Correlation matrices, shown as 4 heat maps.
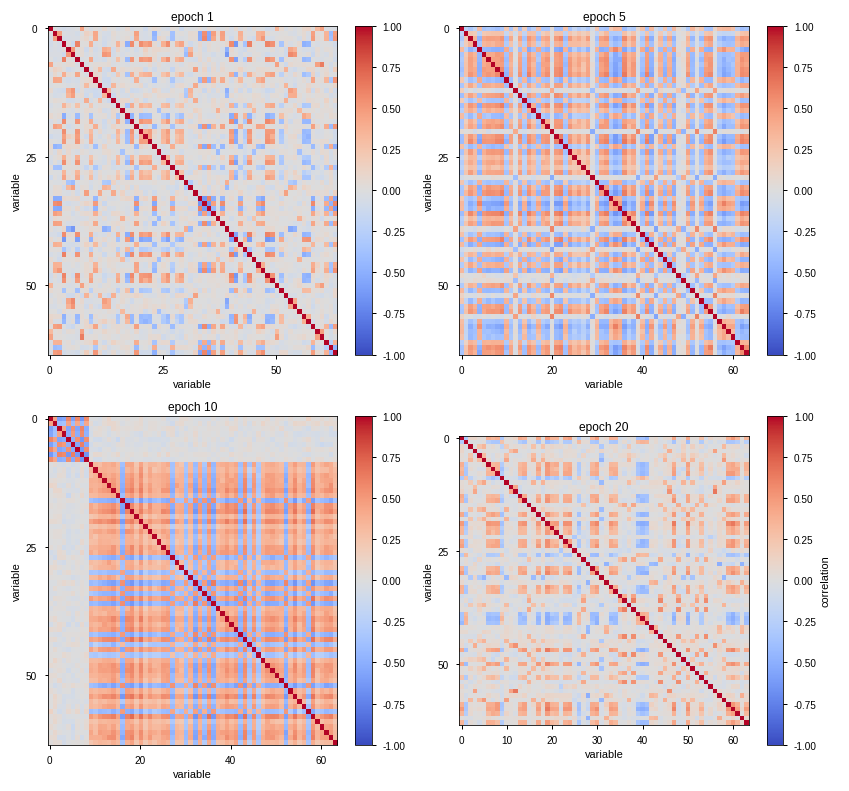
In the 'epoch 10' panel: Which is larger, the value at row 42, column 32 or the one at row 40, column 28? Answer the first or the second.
the first
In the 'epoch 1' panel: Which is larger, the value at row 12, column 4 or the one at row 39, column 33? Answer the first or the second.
the first
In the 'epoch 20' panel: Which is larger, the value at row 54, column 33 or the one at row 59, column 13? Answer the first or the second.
the second
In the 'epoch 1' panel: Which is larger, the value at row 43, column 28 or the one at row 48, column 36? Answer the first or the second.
the second
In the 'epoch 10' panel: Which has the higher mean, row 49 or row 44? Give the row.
49
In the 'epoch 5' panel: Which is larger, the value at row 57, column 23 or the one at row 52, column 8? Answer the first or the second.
the first
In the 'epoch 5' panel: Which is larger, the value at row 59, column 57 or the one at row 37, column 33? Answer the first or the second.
the first
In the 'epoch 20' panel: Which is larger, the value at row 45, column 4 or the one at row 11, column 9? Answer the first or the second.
the first
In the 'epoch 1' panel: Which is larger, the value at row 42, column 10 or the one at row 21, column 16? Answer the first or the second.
the first
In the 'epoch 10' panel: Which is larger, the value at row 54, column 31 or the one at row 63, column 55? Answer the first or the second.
the first
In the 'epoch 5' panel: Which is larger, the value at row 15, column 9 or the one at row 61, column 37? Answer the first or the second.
the first
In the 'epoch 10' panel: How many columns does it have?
64
